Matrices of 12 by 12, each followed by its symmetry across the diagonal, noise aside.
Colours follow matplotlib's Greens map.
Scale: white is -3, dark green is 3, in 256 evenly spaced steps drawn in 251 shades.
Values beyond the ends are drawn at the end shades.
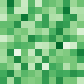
neither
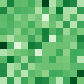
symmetric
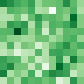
neither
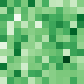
neither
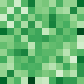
symmetric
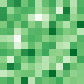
symmetric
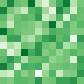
symmetric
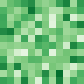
symmetric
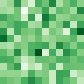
neither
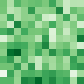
neither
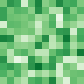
symmetric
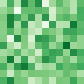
neither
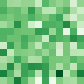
neither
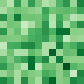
symmetric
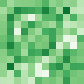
symmetric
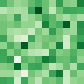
neither
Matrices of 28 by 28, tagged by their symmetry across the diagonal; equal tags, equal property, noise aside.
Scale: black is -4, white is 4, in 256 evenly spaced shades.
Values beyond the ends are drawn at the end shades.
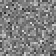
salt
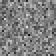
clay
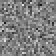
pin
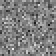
clay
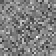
salt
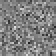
pin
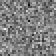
pin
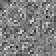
salt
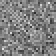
salt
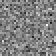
clay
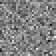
clay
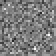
salt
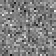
pin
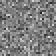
clay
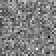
pin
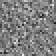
pin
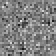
salt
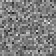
clay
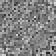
salt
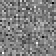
pin
